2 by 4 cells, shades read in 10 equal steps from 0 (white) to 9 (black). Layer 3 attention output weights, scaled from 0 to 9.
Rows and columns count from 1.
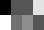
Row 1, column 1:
9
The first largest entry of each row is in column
1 4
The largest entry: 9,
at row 1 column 1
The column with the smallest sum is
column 4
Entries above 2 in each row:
3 3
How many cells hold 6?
3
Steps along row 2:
up down up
